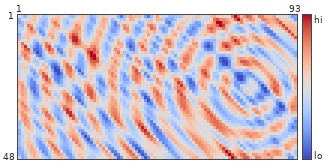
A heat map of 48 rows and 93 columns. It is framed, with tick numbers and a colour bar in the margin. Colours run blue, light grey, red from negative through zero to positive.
No overall slope runs across the table. The values follow a bell shape. Concentric rings centre on the middle right. Overall the values sit about 50% of the way up the scale.
